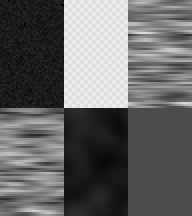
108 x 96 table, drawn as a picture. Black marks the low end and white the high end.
The table splits into 2 rows of 3 panels. Panel 1,1: very low, fine-grained, faint in contrast. Panel 1,2: very high, checkered, faint in contrast. Panel 1,3: middling, streaked across, strong in contrast. Panel 2,1: middling, streaked across, strong in contrast. Panel 2,2: very low, smooth, faint in contrast. Panel 2,3: low, flat.
